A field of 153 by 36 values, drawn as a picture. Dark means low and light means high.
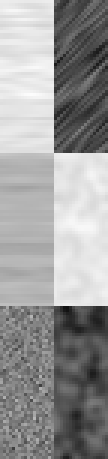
The table splits into 3 rows of 2 panels. Panel 1,1: very high, streaked across, faint in contrast. Panel 1,2: low, slanting up to the right. Panel 2,1: high, streaked across, faint in contrast. Panel 2,2: very high, blotchy, faint in contrast. Panel 3,1: middling, fine-grained. Panel 3,2: low, blotchy.
